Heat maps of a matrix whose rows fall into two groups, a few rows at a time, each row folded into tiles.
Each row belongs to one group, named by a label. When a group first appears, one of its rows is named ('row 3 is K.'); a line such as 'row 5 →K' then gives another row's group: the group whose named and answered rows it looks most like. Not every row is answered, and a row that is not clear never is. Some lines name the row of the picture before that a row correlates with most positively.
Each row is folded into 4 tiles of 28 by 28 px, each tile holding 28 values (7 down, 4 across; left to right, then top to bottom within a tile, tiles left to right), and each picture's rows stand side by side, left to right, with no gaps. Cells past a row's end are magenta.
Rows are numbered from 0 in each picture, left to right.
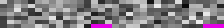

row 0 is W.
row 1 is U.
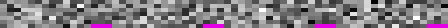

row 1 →W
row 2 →U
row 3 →U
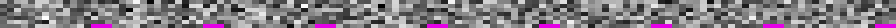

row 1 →U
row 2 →U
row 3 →W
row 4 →W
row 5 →W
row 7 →W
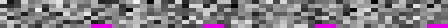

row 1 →U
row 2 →W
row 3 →U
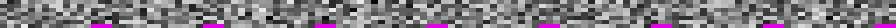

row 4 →W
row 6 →W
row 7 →U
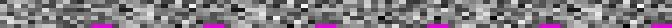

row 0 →U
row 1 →U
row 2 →U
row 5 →U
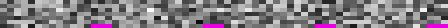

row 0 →W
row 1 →U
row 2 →W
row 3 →W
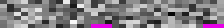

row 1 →W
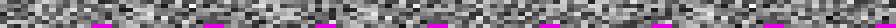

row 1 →U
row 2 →W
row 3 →U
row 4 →W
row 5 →W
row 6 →U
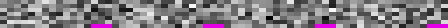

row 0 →W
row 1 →U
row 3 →W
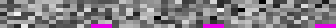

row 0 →W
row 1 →U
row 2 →U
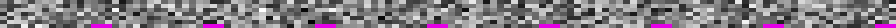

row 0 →W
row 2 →U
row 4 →U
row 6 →U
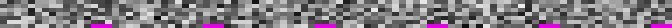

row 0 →W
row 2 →W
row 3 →W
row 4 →W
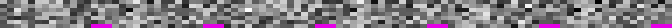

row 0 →W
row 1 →U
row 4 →U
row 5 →U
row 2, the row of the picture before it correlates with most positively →3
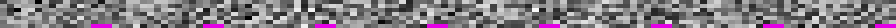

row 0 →U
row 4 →W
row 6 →W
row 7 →W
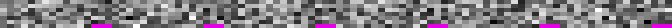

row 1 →W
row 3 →W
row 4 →U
